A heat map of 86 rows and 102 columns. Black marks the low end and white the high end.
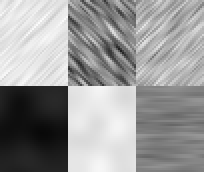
It is made of 2 by 3 panels. Panel 1,1: very high, slanting up to the right, faint in contrast. Panel 1,2: middling, slanting down to the right, strong in contrast. Panel 1,3: high, slanting up to the right. Panel 2,1: very low, smooth, faint in contrast. Panel 2,2: very high, smooth, faint in contrast. Panel 2,3: middling, streaked across, faint in contrast.
